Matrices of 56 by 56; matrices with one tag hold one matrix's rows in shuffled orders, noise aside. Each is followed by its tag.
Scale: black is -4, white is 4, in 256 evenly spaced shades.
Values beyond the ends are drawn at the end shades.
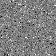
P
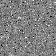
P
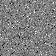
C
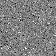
P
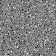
C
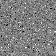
P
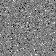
C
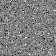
P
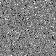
C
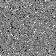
C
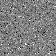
P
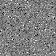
C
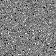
P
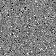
C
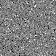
C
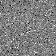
C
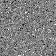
P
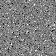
C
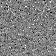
P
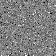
P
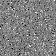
C
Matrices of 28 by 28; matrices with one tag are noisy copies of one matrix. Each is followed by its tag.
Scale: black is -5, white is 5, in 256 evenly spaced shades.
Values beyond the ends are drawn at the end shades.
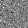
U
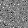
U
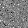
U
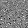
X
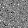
U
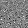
X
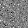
U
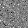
U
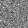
U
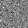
U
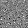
X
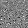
X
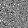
U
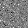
U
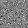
X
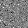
U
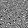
X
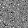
U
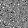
U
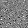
X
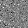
U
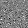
X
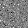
U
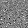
X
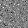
U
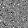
U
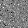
U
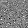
X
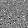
X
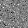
U
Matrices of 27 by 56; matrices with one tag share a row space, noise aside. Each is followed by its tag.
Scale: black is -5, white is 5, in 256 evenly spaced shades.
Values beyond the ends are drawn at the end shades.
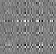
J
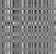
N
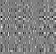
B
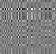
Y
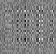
J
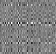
Y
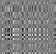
N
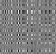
Y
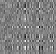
J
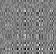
J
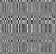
Y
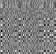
B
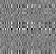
Y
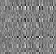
J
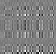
J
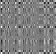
B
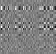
B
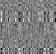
B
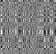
B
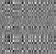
N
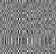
Y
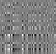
N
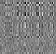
J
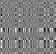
B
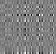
J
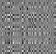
N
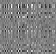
Y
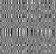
Y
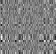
B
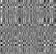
B
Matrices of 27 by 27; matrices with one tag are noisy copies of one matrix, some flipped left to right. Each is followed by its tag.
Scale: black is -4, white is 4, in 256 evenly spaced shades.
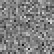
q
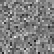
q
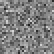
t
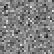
t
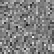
q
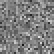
q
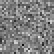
q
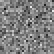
t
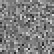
q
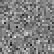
q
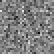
t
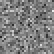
t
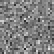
q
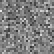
t
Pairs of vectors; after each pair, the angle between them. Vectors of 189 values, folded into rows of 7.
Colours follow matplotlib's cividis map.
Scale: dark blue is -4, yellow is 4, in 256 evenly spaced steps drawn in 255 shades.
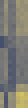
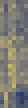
nearly opposite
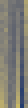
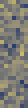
orthogonal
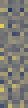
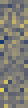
orthogonal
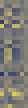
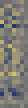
nearly opposite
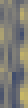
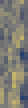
nearly opposite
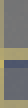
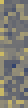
partly aligned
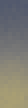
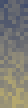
nearly parallel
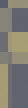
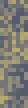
partly aligned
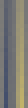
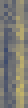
nearly parallel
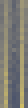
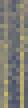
nearly parallel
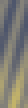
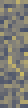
orthogonal
